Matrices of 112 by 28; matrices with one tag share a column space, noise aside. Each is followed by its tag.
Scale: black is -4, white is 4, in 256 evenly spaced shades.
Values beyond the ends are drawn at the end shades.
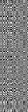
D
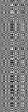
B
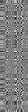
D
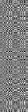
D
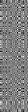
D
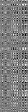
B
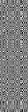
D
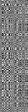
B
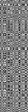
B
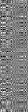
D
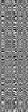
D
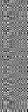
D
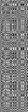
B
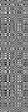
B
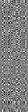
D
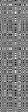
B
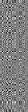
D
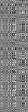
B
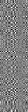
D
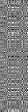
D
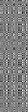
B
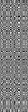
D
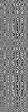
B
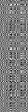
B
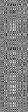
B
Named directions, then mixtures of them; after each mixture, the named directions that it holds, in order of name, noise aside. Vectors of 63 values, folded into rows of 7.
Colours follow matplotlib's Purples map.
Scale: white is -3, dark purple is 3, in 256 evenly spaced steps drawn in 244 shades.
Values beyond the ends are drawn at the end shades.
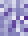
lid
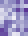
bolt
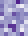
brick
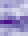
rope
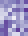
bolt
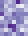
brick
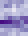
rope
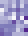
bolt, lid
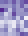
lid, rope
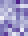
bolt, brick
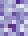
brick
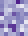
brick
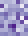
brick, lid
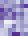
bolt, rope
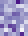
brick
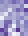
bolt, lid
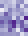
lid, rope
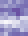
rope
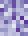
lid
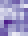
bolt, rope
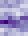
rope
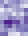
bolt, rope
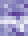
brick, rope
